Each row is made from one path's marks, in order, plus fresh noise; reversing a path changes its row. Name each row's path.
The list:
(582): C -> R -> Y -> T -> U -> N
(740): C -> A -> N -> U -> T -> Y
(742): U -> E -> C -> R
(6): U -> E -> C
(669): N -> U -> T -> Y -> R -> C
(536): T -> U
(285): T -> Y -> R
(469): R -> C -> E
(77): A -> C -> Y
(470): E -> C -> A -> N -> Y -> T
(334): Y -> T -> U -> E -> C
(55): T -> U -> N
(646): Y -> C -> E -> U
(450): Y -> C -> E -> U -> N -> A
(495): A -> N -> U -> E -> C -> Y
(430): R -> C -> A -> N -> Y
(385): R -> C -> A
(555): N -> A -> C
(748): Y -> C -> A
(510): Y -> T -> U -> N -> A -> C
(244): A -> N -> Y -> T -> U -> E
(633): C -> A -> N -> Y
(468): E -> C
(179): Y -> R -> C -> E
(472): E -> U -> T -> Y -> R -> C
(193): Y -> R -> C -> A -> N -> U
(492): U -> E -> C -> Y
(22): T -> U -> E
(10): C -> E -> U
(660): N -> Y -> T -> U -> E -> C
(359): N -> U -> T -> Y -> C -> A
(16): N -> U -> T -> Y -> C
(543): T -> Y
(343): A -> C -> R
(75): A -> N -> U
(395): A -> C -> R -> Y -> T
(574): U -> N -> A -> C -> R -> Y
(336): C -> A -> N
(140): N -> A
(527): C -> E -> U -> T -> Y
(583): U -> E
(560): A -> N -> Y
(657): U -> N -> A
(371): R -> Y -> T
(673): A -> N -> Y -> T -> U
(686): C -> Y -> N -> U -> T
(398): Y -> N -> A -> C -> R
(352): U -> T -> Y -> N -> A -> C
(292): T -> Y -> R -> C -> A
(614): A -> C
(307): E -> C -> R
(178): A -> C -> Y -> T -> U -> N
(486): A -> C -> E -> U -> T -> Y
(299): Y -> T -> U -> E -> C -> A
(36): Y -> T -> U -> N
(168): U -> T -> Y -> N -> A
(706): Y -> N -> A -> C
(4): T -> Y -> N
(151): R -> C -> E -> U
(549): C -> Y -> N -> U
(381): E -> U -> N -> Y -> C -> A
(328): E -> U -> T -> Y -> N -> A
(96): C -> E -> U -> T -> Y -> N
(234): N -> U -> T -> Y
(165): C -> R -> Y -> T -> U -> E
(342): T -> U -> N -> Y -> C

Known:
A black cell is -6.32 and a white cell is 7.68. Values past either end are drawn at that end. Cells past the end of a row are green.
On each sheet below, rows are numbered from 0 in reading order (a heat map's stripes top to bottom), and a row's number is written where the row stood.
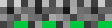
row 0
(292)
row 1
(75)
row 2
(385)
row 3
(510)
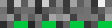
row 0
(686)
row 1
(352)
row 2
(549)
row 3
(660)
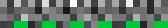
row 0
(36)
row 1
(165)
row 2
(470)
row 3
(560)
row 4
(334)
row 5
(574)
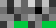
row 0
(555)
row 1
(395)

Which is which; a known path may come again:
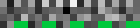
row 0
(657)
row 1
(352)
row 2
(486)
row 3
(371)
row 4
(706)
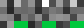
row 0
(555)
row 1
(96)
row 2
(646)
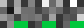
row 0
(385)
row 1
(660)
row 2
(22)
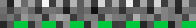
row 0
(669)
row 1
(468)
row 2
(633)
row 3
(495)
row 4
(334)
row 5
(165)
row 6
(574)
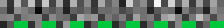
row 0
(582)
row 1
(178)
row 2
(75)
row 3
(549)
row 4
(16)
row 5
(381)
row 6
(77)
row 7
(398)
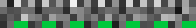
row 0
(55)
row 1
(510)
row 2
(307)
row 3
(492)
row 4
(742)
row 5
(543)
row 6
(430)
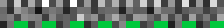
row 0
(151)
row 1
(470)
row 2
(328)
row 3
(686)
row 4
(560)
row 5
(292)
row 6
(6)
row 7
(342)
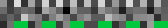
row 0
(583)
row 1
(469)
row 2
(395)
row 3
(285)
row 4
(450)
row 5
(336)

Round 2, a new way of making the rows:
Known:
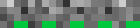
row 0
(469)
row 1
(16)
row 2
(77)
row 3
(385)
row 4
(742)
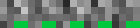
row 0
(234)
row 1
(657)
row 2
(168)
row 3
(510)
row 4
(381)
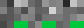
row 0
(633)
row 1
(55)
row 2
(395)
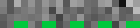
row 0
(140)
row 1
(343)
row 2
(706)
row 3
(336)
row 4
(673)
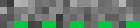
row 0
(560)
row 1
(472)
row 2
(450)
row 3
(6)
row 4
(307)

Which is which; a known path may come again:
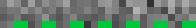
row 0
(583)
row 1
(646)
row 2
(6)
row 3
(96)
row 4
(342)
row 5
(748)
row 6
(398)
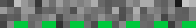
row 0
(244)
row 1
(292)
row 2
(660)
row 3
(307)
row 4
(4)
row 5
(151)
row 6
(740)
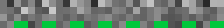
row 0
(536)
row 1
(234)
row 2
(75)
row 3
(395)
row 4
(22)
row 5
(742)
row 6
(549)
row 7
(178)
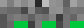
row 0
(555)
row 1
(359)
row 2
(450)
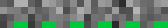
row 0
(495)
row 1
(381)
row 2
(285)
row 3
(706)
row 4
(328)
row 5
(336)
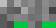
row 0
(669)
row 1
(343)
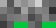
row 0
(16)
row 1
(469)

